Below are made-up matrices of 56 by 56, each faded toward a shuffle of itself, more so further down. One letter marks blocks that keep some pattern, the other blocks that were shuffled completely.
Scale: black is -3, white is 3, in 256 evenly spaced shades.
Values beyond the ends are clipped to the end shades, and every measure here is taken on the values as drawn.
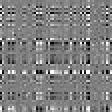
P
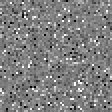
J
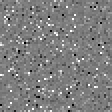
J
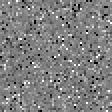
J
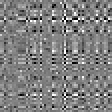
P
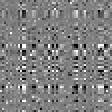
P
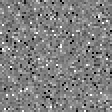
J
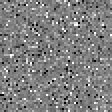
J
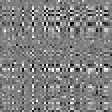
P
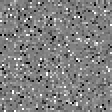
J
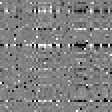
P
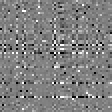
P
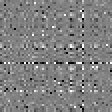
P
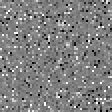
J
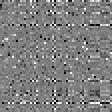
P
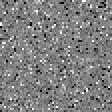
J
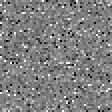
J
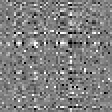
P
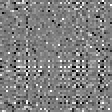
P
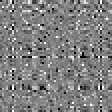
P
